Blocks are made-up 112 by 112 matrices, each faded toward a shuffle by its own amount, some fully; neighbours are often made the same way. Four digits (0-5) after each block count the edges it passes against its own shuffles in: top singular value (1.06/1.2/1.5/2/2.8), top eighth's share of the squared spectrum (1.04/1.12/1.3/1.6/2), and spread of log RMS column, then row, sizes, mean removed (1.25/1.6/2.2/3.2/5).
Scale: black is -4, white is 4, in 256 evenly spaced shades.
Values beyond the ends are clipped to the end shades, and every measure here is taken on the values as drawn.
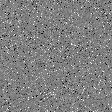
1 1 0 0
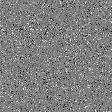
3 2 0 1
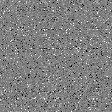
4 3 1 2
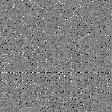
4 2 0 1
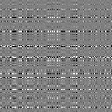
5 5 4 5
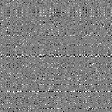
5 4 2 3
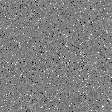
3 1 0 1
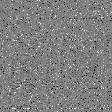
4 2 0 1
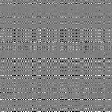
5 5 3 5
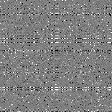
5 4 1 3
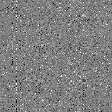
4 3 2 1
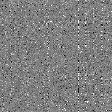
4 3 3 1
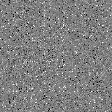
3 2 2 0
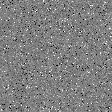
1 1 0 0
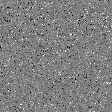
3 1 0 0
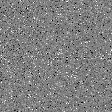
3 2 0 0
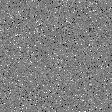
2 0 0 0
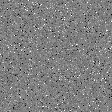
1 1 0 0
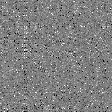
4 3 1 2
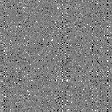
5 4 3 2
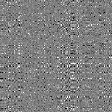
5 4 3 3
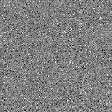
4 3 1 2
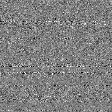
2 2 0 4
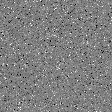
0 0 0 0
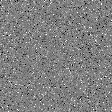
2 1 0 0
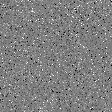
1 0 0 0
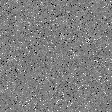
0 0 0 0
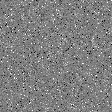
2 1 0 0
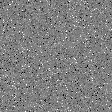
0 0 0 0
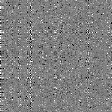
5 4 3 2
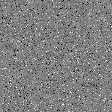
1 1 0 0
